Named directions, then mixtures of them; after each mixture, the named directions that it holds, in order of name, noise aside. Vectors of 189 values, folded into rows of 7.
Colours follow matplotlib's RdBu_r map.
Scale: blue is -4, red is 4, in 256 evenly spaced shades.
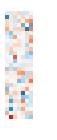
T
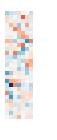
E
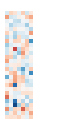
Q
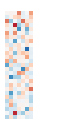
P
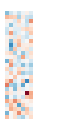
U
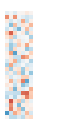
P, T, U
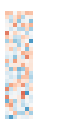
P, T, U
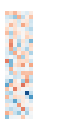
U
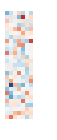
E, T, U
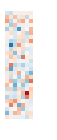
P, U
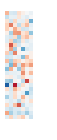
E, Q, U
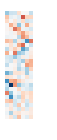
E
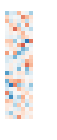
E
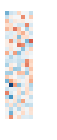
E, T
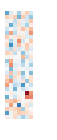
U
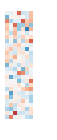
P, T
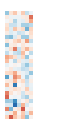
Q, T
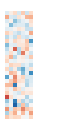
Q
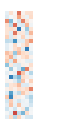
P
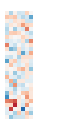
Q, T, U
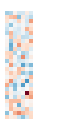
U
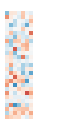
Q, U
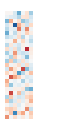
P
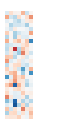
Q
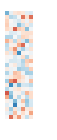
E, Q, T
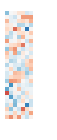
E, Q, T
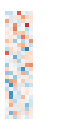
E, P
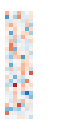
Q, T, U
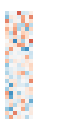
E, P, T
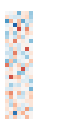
P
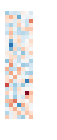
U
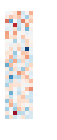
P
